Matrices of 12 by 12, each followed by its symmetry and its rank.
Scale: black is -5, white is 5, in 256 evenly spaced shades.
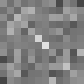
symmetric, full rank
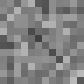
symmetric, full rank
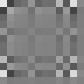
symmetric, rank one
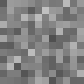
neither, full rank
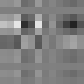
neither, rank one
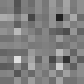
antisymmetric, rank two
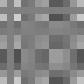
symmetric, rank one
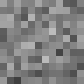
neither, full rank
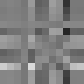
antisymmetric, rank two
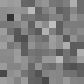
neither, full rank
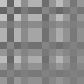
symmetric, rank one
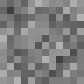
symmetric, full rank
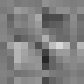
antisymmetric, rank two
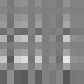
neither, rank one
